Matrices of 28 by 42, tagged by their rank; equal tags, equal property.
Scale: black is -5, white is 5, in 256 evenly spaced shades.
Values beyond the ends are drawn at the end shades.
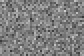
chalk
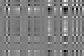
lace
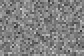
chalk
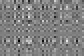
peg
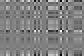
lace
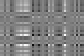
lace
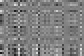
peg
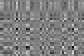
peg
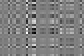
lace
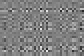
peg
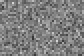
chalk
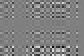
lace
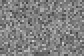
chalk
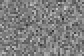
chalk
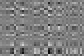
peg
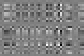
peg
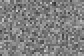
chalk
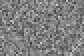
chalk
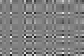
lace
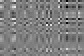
peg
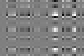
lace
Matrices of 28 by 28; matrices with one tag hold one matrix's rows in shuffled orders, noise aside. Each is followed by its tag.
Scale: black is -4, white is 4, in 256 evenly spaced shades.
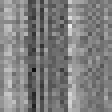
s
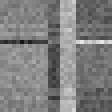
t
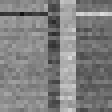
t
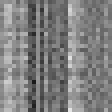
s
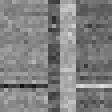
t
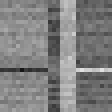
t
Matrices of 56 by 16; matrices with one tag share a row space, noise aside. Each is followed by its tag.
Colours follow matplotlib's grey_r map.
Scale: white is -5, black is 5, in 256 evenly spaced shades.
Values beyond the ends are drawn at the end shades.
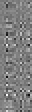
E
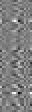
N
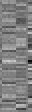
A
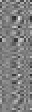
N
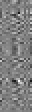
N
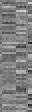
A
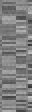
A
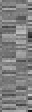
A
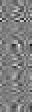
N
